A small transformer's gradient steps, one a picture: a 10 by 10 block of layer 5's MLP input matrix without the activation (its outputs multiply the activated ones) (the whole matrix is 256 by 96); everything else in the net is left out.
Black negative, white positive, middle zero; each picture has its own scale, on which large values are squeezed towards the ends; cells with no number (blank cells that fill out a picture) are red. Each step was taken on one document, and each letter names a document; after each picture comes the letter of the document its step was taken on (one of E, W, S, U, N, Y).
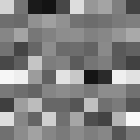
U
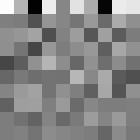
U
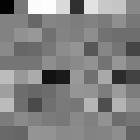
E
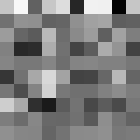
E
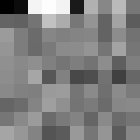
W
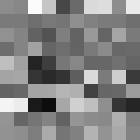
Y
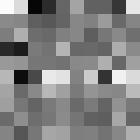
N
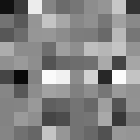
N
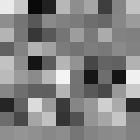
Y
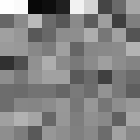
U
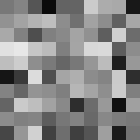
N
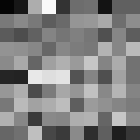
W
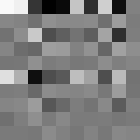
W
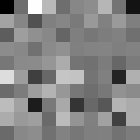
Y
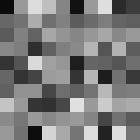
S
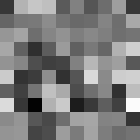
Y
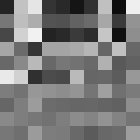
U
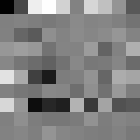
E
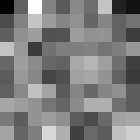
Y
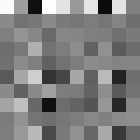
E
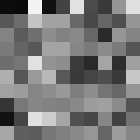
S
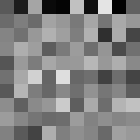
W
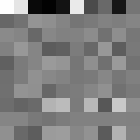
W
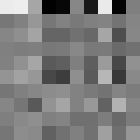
W
